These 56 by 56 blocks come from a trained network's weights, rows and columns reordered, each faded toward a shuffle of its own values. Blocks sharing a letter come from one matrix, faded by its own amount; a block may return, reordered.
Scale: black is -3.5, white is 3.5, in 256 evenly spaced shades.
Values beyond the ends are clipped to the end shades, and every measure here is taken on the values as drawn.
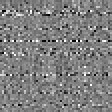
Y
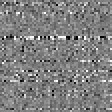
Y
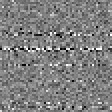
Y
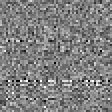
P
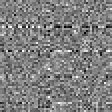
P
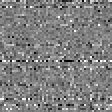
Y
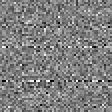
P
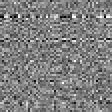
P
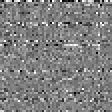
Y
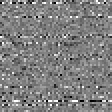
Y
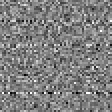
P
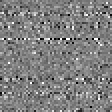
Y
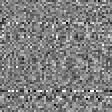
P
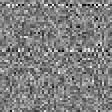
P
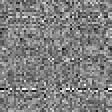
P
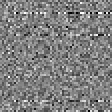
P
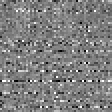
Y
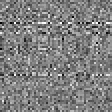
P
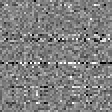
Y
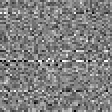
P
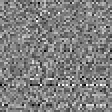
P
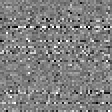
Y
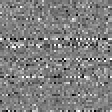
Y
